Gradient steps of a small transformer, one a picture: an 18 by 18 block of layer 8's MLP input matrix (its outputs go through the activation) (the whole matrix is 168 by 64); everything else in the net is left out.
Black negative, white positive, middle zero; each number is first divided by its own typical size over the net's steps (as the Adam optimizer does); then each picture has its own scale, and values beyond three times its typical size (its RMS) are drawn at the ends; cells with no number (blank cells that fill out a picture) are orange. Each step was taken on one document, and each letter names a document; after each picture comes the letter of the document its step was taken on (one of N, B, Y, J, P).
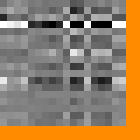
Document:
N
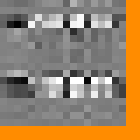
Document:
N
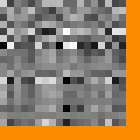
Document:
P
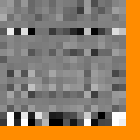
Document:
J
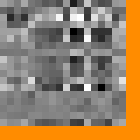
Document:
N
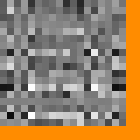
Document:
J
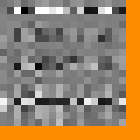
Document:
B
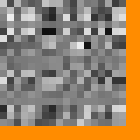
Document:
P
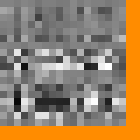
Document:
B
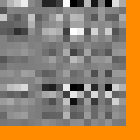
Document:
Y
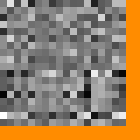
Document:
J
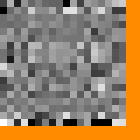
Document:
J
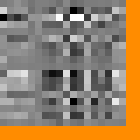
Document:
Y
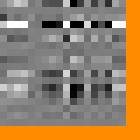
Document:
Y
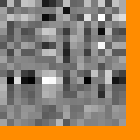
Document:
P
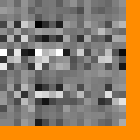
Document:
B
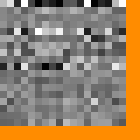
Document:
B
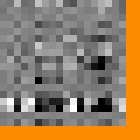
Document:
B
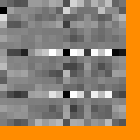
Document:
N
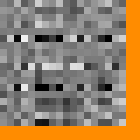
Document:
B
